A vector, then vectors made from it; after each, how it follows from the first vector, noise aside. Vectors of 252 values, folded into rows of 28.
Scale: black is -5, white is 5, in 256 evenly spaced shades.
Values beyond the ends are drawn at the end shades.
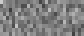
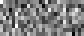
scaled up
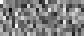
scaled up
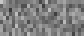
copied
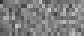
sign-scrambled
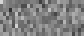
copied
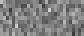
copied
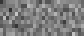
sign-scrambled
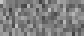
copied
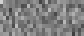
copied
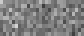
sign-scrambled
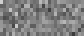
sign-scrambled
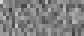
copied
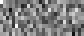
scaled up
